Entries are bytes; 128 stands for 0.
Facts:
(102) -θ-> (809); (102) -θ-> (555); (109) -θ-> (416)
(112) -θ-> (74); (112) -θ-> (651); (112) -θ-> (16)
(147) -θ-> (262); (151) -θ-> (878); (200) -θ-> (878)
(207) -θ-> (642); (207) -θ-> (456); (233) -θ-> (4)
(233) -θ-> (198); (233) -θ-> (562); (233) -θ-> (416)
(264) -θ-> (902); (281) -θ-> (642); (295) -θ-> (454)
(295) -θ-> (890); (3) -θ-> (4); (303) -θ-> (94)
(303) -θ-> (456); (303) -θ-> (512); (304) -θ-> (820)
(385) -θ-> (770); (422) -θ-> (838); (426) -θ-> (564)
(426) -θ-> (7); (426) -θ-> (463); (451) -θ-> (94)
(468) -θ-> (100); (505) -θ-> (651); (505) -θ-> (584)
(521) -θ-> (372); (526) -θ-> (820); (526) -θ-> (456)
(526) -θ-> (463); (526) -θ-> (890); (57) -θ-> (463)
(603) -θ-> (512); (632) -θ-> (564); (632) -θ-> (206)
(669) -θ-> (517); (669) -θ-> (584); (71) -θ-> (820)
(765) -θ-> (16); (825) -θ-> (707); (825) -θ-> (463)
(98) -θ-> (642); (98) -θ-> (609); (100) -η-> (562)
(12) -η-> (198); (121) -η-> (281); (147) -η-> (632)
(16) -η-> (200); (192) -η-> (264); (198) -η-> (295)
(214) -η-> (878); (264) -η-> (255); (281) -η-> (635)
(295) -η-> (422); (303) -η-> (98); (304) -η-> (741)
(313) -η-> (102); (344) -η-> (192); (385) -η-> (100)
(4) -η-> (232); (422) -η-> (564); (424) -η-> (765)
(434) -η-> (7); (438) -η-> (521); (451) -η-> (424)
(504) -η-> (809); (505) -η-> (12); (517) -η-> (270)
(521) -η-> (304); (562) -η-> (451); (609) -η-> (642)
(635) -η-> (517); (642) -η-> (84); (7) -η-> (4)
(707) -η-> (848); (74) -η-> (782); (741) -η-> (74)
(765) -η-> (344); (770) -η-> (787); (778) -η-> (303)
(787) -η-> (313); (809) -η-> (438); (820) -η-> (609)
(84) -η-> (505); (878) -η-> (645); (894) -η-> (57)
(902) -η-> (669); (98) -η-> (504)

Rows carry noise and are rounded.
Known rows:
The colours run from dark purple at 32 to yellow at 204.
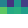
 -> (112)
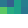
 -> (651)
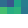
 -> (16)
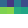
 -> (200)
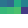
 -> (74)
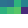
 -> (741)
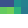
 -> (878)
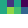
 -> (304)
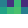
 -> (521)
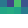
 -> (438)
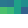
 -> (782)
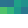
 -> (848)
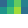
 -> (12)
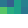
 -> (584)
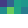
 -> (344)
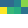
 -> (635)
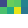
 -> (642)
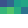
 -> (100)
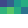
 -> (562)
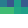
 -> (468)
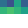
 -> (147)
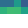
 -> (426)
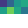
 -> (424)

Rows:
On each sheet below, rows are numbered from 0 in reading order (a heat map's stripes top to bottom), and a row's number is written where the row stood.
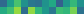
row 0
(84)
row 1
(270)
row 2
(609)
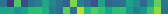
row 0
(809)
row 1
(564)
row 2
(303)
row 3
(385)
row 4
(255)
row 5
(198)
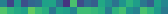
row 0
(669)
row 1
(121)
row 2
(504)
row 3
(4)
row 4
(456)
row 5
(416)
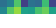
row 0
(295)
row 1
(422)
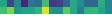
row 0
(71)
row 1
(505)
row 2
(192)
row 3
(778)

